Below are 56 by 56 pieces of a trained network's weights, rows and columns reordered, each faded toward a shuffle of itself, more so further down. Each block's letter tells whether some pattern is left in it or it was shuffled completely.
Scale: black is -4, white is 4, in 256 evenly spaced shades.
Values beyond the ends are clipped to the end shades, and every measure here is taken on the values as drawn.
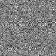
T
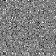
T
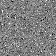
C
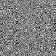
T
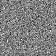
C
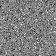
C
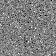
C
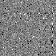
T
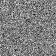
C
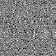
T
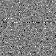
T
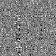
T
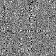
T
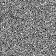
C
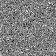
C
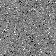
C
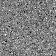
C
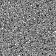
C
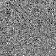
T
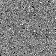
C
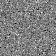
C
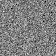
C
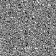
T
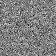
C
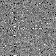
T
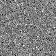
C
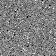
C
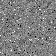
C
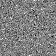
C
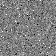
C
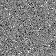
C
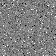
C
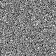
C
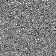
C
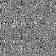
T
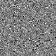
T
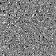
T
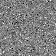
C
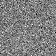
C
